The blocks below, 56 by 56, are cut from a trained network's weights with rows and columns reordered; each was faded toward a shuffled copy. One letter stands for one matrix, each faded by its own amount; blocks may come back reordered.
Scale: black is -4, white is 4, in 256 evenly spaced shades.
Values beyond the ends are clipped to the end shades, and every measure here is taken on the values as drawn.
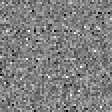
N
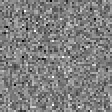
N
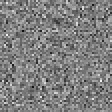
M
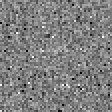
N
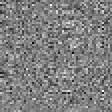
M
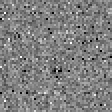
N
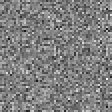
M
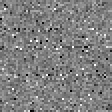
N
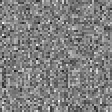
M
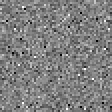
N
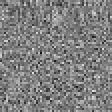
M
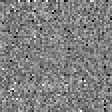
N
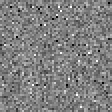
N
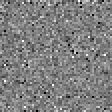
N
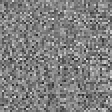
M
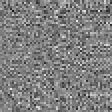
M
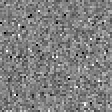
N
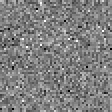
N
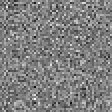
M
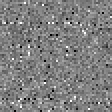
N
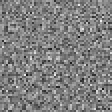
M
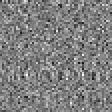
M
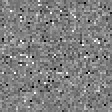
N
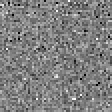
N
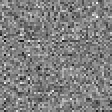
M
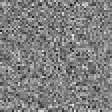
M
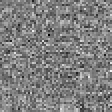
M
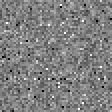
N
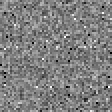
N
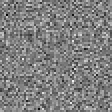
M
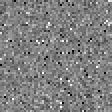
N
